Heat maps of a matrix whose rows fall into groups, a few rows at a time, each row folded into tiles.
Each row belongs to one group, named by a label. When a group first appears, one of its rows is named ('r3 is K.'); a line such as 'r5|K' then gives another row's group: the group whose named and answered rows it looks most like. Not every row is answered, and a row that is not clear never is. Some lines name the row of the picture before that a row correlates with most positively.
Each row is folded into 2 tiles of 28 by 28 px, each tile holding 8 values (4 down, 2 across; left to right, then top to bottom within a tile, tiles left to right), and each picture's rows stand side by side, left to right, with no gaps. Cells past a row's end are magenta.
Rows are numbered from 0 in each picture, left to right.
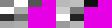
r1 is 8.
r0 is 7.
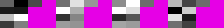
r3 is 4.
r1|7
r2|7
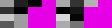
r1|4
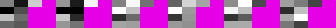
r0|4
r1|4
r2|7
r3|7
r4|7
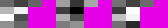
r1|4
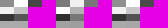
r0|7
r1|7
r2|7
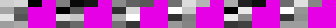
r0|8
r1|4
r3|7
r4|4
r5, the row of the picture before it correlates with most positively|1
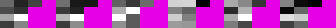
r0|4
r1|4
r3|8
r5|4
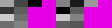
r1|4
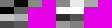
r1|7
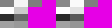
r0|7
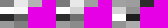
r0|7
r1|7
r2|8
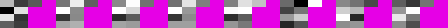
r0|4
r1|7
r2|7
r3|7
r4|7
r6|8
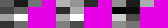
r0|4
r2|4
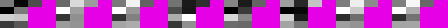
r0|4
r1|7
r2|7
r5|4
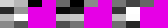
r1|4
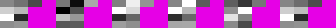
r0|8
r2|7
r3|7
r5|8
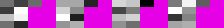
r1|8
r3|7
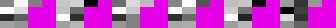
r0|7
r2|7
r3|7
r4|8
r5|4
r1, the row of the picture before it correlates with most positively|1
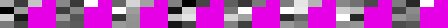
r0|4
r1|4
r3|4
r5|7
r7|4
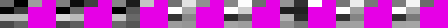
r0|4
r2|4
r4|7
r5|4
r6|7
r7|7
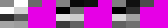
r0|7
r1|4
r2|4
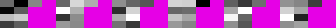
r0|4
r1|7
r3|8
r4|8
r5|8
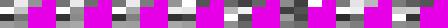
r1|7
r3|7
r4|8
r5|4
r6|7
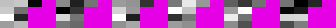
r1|4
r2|8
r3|7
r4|8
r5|4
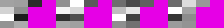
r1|7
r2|8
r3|7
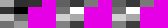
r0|4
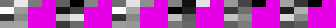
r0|7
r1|4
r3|4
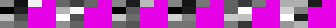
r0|4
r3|4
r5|8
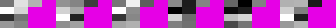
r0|7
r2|7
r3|4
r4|4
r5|8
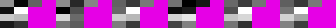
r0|4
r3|4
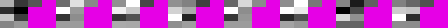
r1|7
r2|7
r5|7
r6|4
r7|8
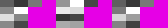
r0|8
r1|7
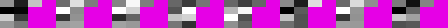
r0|4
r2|7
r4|8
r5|4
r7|4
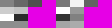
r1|7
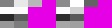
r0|7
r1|7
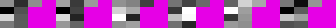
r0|4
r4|7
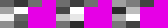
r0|8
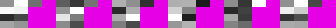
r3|8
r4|4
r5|7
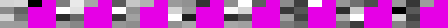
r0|8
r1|7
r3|8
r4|7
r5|4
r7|4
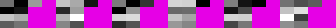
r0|4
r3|8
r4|4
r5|8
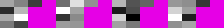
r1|7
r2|4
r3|8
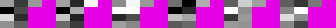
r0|4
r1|4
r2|7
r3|4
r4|7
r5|8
